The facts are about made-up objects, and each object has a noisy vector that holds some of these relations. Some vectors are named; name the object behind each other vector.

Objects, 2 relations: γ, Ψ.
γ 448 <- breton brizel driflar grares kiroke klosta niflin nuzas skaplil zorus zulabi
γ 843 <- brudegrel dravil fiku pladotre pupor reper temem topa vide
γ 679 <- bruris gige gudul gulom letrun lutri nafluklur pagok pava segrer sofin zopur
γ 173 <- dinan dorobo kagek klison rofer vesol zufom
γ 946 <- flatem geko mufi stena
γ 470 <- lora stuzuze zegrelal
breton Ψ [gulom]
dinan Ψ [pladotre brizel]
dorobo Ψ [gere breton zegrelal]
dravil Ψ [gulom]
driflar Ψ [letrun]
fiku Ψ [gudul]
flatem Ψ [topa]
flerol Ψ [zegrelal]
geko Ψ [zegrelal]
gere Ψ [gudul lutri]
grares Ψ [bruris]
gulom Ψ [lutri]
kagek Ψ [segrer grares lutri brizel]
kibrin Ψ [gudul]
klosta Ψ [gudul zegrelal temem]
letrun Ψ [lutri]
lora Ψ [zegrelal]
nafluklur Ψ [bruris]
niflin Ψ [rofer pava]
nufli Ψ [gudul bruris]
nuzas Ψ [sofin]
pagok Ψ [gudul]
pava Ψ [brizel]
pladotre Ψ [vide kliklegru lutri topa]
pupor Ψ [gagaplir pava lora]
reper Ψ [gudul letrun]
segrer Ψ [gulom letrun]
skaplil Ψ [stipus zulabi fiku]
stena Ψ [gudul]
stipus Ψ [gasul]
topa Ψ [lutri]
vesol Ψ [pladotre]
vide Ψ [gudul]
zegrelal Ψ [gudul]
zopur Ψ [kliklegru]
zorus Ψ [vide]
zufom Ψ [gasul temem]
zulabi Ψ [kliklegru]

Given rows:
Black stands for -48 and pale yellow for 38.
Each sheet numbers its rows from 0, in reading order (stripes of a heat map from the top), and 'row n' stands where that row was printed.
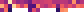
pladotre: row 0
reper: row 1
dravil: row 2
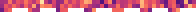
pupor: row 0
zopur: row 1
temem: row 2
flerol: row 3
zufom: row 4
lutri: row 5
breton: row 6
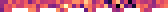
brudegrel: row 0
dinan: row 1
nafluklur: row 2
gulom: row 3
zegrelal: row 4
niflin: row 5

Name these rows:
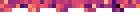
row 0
dorobo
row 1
kagek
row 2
zorus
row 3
nufli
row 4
vide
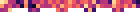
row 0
lora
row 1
fiku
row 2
pava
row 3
topa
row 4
letrun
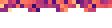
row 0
geko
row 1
gere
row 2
segrer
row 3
kliklegru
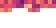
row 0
stuzuze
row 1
flatem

